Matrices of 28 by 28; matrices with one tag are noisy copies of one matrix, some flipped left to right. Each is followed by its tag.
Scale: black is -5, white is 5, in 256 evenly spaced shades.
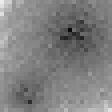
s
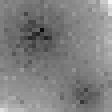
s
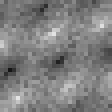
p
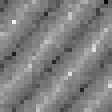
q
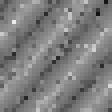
q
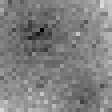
s
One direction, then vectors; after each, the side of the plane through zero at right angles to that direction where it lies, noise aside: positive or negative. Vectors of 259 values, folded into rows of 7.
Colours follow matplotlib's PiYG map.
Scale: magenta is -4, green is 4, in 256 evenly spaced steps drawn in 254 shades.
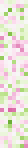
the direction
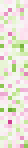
negative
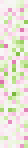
negative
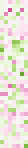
negative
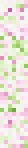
negative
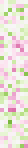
positive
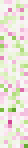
negative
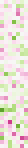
negative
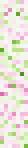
negative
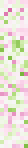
negative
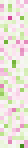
positive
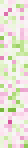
negative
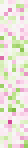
negative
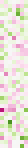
positive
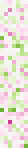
negative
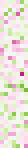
positive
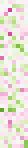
negative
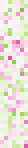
positive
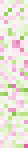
positive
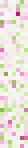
negative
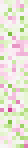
positive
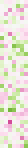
negative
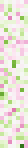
positive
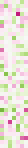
negative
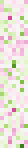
positive
